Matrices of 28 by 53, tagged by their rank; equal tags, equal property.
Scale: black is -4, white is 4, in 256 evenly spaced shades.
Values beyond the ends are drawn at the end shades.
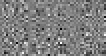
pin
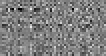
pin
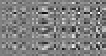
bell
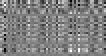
bell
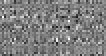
pin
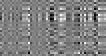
bell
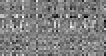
pin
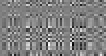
bell
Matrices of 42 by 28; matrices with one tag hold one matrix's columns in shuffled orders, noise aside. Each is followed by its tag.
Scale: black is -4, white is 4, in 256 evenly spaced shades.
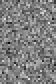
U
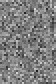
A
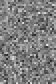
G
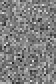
G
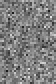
A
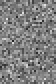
U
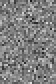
U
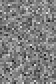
G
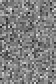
A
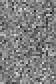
A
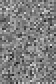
G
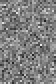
G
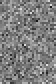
G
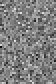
G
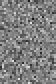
U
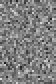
U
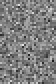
G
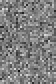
A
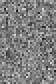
A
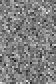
G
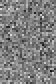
A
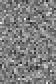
U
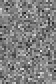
A
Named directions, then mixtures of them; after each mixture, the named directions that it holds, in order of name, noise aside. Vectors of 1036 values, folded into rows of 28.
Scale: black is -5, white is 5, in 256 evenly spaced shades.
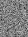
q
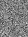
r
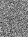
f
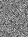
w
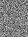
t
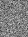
f, q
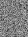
q, t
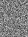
t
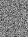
q, t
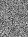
r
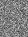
q, w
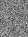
r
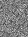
w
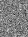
q, w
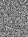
t
